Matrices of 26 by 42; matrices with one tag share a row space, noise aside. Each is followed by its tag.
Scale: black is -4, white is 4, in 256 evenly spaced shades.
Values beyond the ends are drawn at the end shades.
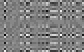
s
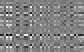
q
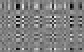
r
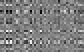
q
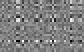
r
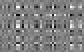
r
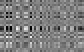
q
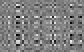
r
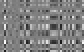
s
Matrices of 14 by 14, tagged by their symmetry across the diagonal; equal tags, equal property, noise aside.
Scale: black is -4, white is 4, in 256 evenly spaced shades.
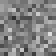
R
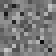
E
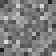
E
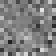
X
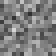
X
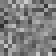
X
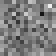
R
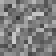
E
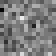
R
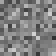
E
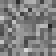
X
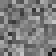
E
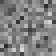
E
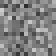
R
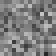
X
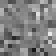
X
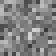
E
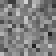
R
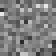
R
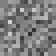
E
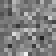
R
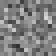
X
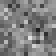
X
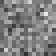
R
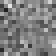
X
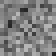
E
